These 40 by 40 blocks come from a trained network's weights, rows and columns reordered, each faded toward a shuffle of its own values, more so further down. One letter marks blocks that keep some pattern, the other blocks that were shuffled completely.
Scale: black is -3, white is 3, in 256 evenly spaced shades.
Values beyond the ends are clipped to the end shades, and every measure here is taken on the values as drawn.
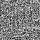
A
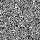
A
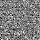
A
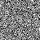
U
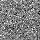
U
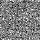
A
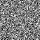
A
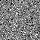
U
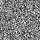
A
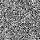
A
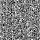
A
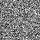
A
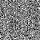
A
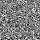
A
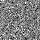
U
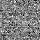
A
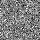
U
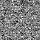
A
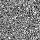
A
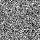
A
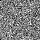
U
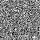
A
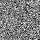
U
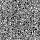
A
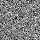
U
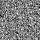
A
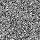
U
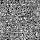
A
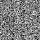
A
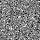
U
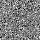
U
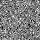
U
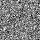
U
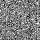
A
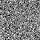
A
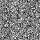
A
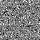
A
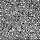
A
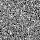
U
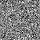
A
